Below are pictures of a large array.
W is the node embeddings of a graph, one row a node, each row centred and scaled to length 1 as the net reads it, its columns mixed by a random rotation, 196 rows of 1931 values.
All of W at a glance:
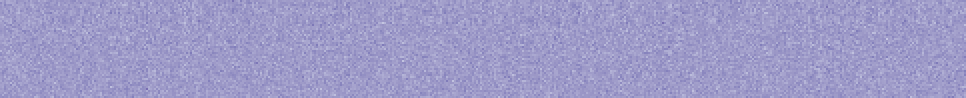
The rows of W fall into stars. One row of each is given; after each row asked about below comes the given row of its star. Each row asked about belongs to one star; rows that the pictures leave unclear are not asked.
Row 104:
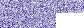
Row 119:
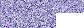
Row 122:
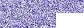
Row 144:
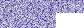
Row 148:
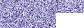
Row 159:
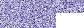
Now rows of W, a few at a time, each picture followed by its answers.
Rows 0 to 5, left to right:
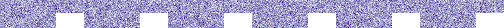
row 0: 122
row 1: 148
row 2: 104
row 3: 159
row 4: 104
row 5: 159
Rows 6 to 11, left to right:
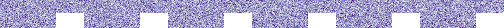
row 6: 122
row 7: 122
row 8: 144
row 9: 104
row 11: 104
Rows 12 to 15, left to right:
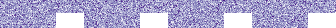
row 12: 144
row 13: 104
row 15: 122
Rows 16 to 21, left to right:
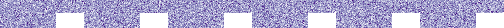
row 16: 144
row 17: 148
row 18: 122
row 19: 122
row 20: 159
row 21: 144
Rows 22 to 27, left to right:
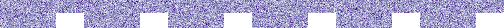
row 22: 159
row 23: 122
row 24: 122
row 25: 122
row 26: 144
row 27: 159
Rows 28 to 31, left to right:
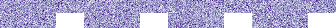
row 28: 144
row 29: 144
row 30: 104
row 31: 119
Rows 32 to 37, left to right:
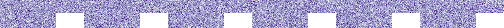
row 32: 148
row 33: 144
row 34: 104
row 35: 148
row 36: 104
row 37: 148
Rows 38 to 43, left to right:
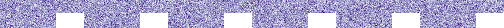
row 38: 122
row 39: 144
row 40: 104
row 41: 148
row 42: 148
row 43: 148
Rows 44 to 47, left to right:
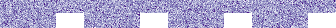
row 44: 148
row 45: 122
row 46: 148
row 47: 122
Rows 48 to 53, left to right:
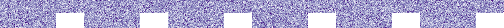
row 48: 104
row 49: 119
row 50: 119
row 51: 104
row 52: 144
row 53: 159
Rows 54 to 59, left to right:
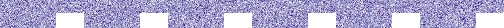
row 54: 122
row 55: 148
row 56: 119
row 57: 119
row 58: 159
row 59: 144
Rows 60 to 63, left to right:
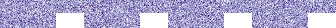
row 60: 104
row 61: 104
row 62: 159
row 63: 159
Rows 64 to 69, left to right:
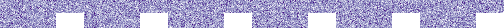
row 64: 104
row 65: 104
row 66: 144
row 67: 144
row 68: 148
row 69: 122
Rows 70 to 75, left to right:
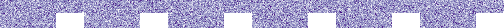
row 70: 119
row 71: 119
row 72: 104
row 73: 159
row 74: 104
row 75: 148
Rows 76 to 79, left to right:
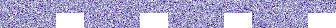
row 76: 104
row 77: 159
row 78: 148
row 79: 104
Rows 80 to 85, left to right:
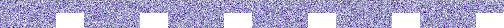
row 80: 119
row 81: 159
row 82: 148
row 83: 148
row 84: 144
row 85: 148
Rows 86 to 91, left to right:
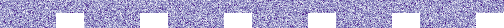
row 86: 148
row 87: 148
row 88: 104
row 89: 119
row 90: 104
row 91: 104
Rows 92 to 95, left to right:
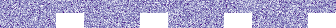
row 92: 159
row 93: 122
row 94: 122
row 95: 159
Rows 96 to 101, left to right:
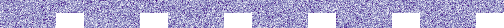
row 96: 144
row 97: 119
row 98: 122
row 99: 122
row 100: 104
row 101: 144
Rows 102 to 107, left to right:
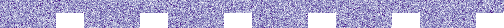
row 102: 104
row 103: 148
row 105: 104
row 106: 122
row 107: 144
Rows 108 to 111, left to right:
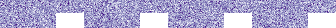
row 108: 119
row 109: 104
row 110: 122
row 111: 144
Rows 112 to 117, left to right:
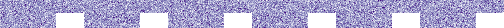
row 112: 148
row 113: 159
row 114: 148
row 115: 159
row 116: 104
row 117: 119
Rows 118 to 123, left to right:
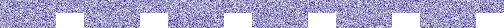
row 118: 144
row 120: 104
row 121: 122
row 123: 159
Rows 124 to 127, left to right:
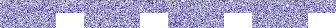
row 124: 148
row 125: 119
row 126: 104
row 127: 148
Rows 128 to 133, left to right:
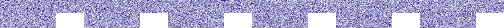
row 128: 144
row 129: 122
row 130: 104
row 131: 148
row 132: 159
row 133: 104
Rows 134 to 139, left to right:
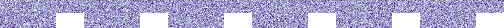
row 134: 104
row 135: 119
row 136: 122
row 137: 104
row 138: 144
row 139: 144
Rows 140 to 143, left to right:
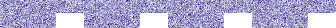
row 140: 148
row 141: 144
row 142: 159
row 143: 119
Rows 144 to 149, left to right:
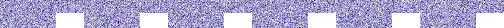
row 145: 159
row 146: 159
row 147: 144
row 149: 122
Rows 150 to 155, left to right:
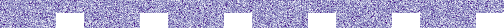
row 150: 144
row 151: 159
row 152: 122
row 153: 119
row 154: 122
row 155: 122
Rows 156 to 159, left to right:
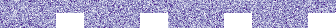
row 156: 104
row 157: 122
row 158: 148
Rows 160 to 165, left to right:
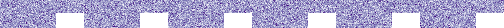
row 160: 148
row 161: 119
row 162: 119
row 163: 144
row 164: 122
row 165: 159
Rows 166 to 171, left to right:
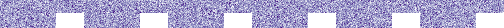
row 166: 119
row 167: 148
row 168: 144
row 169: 159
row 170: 104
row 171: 119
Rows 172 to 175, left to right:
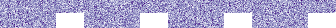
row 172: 104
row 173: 122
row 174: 144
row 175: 119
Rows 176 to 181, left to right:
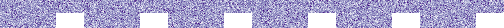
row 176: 122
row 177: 119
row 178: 144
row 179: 144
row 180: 119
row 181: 119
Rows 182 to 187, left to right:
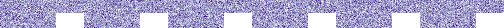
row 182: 159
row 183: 104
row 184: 122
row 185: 119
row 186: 159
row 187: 119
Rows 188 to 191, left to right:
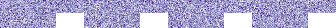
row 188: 144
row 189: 119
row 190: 104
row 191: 159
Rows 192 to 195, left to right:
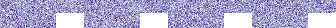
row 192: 148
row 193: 119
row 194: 104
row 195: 119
